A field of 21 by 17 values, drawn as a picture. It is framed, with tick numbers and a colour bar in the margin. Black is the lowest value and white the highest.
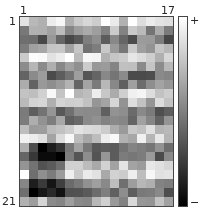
The bottom left is the ninth with the lowest average. Horizontal stripes repeat 5 times down the table. In the bottom left lies a patch that is lower than the rest.
